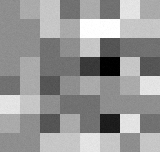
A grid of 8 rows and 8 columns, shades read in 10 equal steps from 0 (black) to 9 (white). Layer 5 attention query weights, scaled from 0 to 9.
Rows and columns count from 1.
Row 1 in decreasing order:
8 7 6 6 6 5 4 4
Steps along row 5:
up down up up down up up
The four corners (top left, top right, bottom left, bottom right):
5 6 5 7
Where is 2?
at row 4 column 5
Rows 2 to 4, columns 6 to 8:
9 7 7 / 3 4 4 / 0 7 3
